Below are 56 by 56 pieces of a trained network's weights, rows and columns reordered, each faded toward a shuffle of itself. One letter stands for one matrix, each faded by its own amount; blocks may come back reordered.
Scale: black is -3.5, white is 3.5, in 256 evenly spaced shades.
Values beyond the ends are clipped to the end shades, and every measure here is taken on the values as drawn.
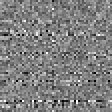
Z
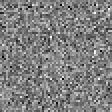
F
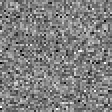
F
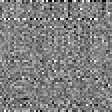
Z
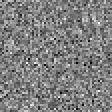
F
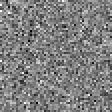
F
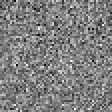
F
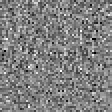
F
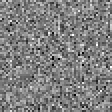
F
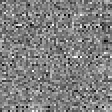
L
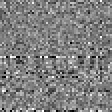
Z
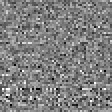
L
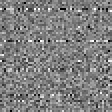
Z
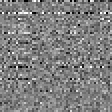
Z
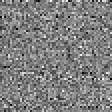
L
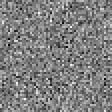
F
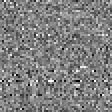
L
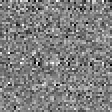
L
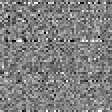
Z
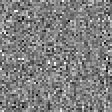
F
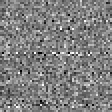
L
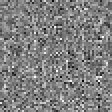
F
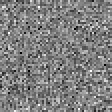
F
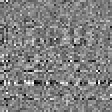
Z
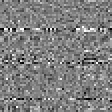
Z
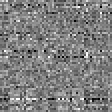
Z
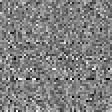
L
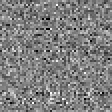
L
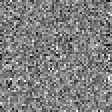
F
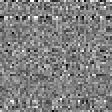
Z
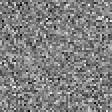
F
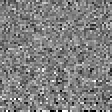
L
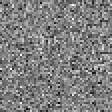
F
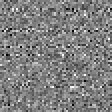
L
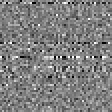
Z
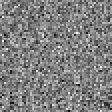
F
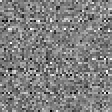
L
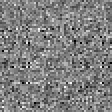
L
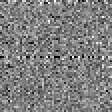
L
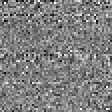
L
